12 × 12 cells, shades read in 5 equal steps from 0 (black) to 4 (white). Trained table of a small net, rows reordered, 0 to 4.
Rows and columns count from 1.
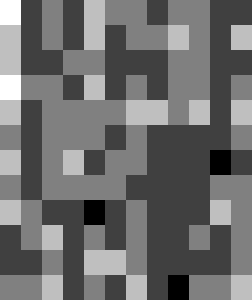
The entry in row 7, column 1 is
3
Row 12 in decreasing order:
3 3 3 2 2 2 2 2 1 1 1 0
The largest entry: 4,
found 2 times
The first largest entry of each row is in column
1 1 1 1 1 1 1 1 1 3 5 3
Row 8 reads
2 1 2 2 2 2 1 1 1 1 2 2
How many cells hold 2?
56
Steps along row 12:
same up down up down up down down up same up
